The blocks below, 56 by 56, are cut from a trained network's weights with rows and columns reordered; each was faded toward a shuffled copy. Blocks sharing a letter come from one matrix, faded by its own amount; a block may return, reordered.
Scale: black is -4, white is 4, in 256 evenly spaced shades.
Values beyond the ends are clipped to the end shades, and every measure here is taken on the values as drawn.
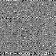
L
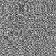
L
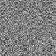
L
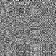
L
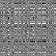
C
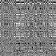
C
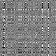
C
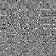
L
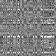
C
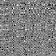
L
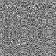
L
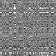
C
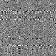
L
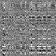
C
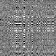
C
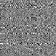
L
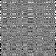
C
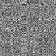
L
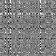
C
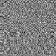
L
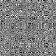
L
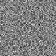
L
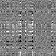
C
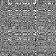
C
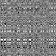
C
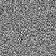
L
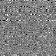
L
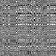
C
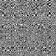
L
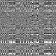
C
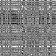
C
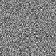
L
